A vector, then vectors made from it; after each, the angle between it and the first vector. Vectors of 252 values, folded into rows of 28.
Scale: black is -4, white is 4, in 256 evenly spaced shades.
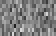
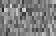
orthogonal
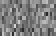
nearly opposite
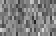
orthogonal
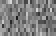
partly aligned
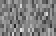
nearly parallel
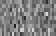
nearly parallel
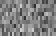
nearly parallel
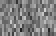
nearly opposite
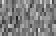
orthogonal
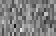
nearly parallel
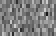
nearly opposite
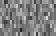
partly opposed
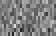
nearly opposite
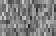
partly opposed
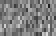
orthogonal
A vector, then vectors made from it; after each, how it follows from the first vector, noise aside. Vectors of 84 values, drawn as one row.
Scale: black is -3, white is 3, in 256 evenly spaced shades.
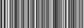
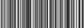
reversed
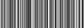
reversed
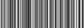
reversed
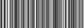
copied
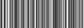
copied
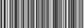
copied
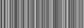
shrunk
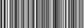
copied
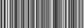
copied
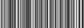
reversed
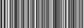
copied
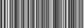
copied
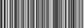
copied
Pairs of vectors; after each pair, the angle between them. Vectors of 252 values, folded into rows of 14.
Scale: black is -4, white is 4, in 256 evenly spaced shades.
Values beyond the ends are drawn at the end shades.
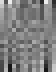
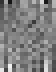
nearly opposite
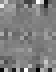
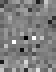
partly opposed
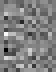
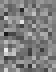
nearly opposite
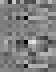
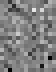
orthogonal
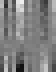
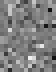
orthogonal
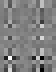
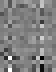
nearly parallel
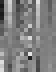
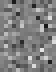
orthogonal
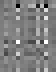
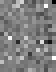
partly opposed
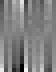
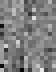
partly aligned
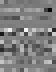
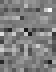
nearly opposite
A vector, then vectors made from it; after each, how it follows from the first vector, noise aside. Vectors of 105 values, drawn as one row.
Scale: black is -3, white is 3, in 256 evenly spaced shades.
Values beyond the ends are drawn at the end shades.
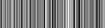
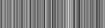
shrunk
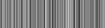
shrunk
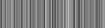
shrunk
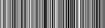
sign-scrambled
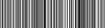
sign-scrambled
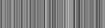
shrunk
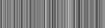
shrunk
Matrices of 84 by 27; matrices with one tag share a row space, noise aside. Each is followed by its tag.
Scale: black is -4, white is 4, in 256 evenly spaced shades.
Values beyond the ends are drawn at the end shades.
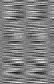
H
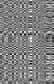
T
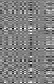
T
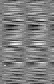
H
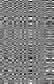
T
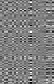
T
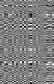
T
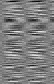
H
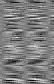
H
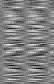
H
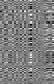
T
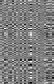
T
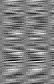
H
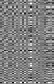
T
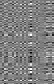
T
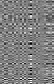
T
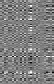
T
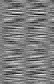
H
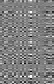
T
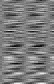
H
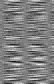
H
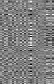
T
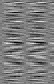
H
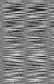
H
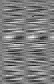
H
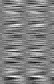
H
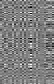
T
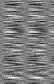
H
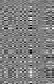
T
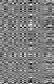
T
